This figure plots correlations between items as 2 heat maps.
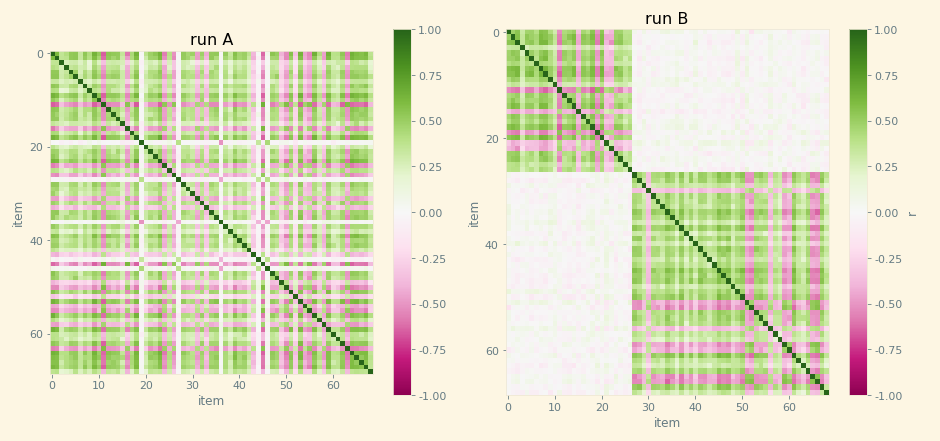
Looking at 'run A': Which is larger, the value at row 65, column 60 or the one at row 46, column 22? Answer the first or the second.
the first
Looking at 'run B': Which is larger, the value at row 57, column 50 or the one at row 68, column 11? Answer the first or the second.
the first
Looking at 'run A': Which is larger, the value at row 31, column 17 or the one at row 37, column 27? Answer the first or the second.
the second
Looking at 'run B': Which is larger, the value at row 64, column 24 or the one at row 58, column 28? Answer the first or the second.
the second
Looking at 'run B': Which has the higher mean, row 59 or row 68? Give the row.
68
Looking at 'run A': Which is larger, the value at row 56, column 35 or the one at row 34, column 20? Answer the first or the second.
the first
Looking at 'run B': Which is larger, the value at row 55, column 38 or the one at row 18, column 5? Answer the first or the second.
the second
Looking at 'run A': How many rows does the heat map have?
69
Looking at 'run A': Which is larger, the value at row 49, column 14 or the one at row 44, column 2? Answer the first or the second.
the second
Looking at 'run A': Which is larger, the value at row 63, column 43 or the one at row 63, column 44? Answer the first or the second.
the first
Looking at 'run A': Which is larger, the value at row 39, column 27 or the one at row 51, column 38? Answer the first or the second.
the second
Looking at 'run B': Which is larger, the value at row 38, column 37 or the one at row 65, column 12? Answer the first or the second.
the first
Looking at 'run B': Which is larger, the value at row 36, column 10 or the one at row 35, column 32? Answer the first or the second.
the second
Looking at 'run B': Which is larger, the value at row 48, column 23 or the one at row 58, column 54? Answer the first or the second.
the second
